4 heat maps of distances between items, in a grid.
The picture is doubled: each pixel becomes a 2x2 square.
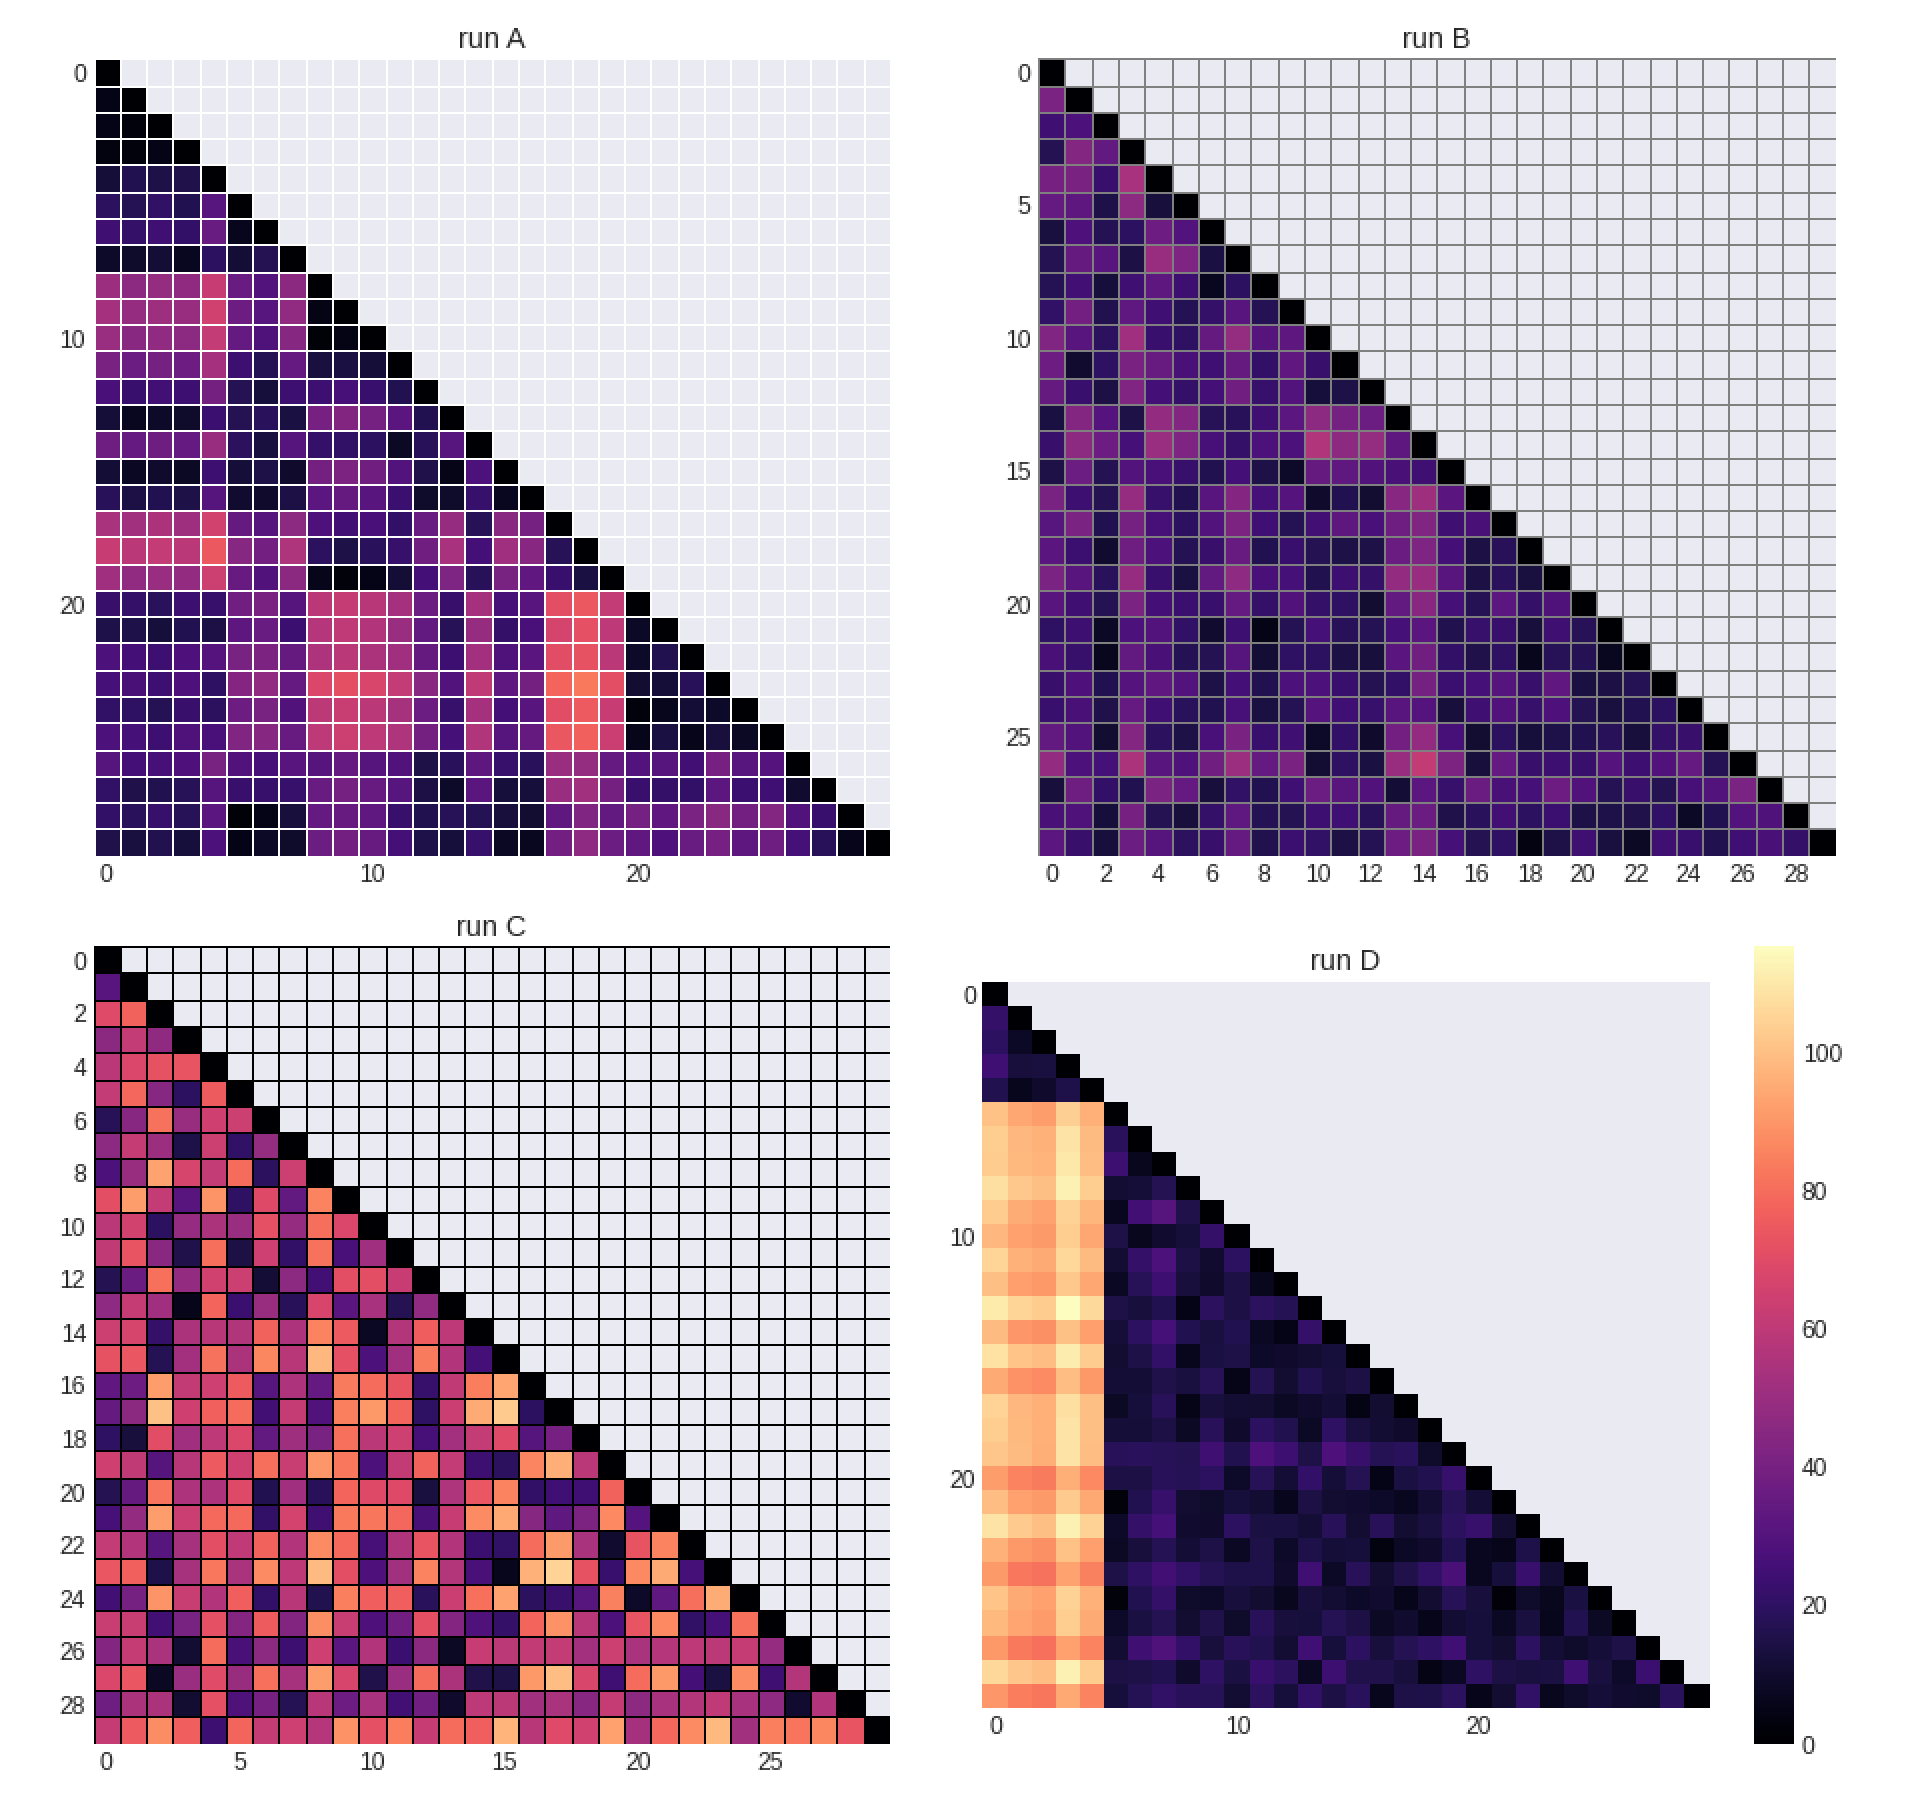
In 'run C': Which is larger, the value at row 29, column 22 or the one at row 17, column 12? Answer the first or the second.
the first
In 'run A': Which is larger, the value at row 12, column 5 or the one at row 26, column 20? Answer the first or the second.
the second
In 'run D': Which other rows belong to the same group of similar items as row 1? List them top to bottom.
0, 2, 3, 4
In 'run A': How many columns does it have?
30
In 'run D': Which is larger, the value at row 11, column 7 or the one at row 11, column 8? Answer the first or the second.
the first
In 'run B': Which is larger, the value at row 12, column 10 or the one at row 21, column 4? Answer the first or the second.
the second
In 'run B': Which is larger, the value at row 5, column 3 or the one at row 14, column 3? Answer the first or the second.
the first
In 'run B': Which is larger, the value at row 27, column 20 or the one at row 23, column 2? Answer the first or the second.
the first
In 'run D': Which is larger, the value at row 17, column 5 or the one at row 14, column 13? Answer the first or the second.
the second
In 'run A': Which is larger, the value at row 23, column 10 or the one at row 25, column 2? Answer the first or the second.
the first
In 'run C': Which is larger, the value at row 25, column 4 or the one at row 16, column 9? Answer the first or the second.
the second
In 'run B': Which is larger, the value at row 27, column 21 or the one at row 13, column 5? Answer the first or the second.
the second
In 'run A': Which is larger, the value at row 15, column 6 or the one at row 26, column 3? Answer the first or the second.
the second
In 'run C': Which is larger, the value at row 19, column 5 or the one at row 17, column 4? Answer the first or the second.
the second
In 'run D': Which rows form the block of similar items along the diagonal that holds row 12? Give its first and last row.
5 to 29
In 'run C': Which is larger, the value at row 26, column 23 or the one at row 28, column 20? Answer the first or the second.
the first
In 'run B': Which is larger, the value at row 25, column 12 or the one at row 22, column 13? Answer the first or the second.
the second
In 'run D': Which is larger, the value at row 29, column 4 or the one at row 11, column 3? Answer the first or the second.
the second
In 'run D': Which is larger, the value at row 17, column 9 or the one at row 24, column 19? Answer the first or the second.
the second
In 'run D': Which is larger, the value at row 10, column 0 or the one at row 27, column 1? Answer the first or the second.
the first
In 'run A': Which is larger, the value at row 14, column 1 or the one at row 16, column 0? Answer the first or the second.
the first
